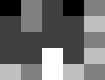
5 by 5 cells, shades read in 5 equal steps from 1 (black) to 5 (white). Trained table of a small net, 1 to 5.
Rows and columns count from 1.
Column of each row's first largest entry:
2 5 5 3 3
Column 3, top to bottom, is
2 2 2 5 5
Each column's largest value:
4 3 5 4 4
